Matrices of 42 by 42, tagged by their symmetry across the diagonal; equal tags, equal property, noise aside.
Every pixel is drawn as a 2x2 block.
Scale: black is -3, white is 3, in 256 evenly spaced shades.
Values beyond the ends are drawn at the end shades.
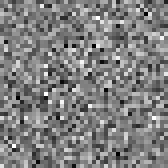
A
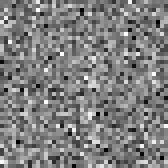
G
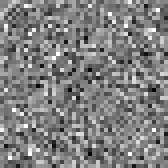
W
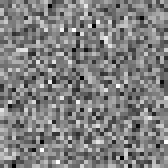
G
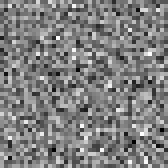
A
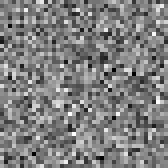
A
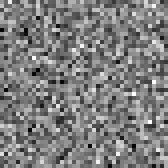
G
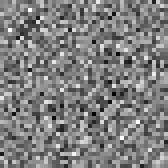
W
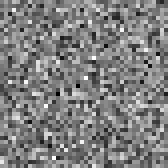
A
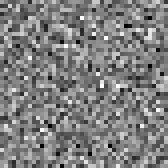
G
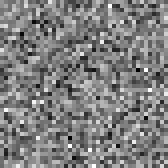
W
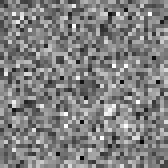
W
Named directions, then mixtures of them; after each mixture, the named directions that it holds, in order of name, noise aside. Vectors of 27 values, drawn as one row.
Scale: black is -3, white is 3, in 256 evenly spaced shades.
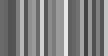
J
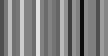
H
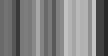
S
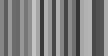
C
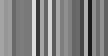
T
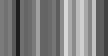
S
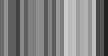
S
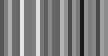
H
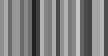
C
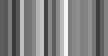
H, J, S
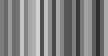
C, H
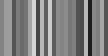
T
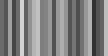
C, H, J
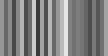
J, T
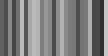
C, H, J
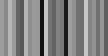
C, J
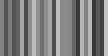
C, J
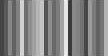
H, J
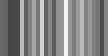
J, S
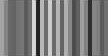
H, J, T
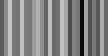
H, T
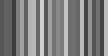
J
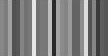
C, S, T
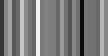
H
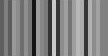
C, T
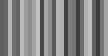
C, H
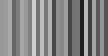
H, T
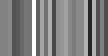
S, T
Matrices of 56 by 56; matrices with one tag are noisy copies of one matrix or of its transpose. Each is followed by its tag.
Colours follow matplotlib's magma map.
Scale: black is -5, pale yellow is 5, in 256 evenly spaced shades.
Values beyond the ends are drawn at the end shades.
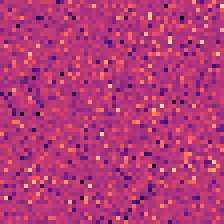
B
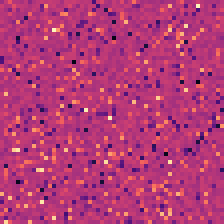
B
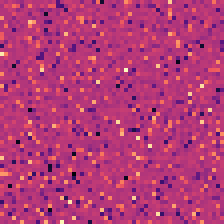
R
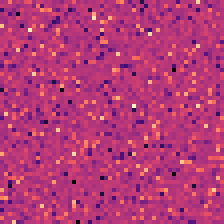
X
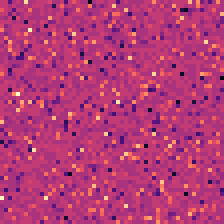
X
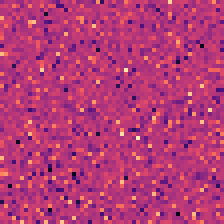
R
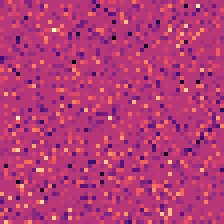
B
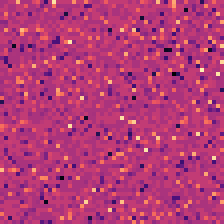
R
